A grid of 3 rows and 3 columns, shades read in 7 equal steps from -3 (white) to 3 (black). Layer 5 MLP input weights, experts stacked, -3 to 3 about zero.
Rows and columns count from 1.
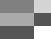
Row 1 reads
0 0 -2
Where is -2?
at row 1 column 3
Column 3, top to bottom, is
-2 1 -3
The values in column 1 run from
-1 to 1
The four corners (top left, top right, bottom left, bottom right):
0 -2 1 -3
